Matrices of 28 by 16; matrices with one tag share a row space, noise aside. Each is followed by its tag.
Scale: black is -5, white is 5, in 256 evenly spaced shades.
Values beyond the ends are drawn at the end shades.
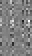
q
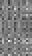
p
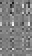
q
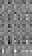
p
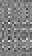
p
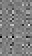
q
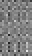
p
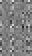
q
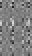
q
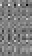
p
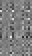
q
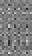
p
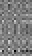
p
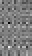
p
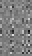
q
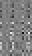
q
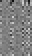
q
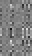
q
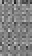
p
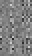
q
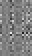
q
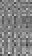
p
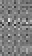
p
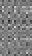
p
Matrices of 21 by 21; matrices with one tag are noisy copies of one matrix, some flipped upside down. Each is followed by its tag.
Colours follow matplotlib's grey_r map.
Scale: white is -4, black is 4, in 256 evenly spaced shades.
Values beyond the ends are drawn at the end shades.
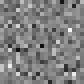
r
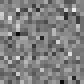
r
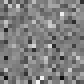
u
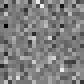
u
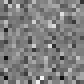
u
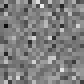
u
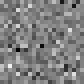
r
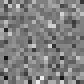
u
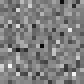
r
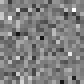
r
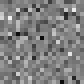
r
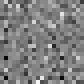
u
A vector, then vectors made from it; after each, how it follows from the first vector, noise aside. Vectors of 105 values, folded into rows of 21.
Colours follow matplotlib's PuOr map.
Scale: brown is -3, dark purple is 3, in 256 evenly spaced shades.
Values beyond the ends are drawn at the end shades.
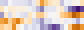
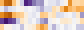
reversed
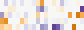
partly zeroed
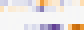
partly zeroed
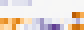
partly zeroed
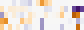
partly zeroed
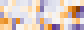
sign-scrambled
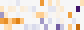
partly zeroed
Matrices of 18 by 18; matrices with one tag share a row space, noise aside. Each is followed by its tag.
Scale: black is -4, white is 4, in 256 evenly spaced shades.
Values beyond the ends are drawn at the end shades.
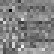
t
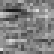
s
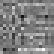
t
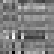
t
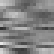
s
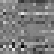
t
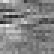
s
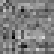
t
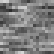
s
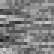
s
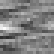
s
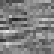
s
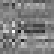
t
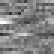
s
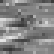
s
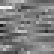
s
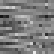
s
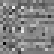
t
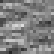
s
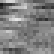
s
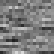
s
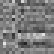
t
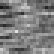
s
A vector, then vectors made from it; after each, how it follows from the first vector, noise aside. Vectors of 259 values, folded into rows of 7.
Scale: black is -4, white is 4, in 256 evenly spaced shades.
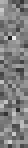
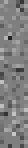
partly zeroed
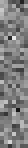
copied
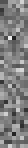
negated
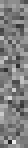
wrapped around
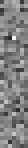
sign-scrambled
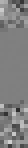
partly zeroed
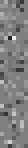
partly zeroed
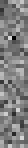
negated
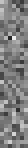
copied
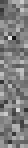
negated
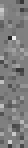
partly zeroed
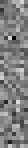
negated
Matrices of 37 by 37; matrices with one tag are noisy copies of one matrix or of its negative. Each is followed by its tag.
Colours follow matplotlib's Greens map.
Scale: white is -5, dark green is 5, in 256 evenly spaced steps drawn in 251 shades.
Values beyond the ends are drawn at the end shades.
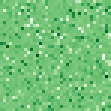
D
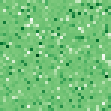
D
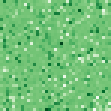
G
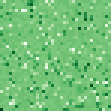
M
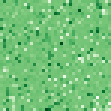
G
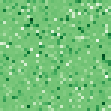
D
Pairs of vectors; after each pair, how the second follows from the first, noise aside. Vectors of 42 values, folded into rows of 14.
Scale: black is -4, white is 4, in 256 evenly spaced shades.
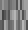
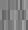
shrunk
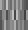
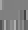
partly zeroed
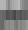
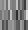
shuffled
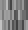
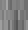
shrunk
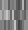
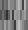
negated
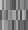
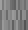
shrunk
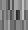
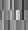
negated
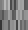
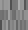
shrunk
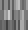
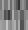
negated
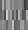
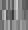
shuffled
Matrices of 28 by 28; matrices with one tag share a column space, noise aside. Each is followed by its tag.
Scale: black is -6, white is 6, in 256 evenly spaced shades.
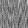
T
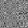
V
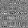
V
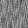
T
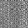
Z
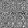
V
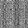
Z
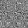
V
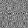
V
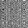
Z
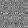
V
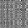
Z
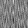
T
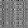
Z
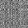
Z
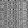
Z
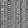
Z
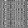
Z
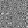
V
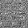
V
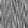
T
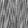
T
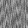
T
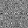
V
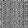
Z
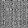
Z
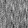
T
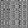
Z
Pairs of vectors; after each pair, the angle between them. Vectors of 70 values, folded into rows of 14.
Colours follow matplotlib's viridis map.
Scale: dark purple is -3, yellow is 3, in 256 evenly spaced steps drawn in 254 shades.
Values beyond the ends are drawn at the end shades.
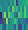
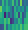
partly opposed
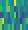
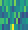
partly aligned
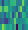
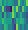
partly opposed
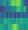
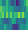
nearly opposite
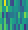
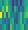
partly aligned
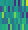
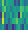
orthogonal
